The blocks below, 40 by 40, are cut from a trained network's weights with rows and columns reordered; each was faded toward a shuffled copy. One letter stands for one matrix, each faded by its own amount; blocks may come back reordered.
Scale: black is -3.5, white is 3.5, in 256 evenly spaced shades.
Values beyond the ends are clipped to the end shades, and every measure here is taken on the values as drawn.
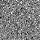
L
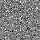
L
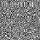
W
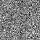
L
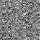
W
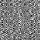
W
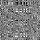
W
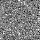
L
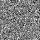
L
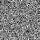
L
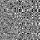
W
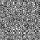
W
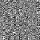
W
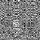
W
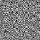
W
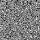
L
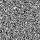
L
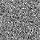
L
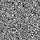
L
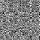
W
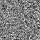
L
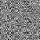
W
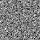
L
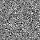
L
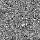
L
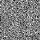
L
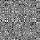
W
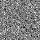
L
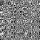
W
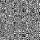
W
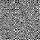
W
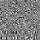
W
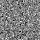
L
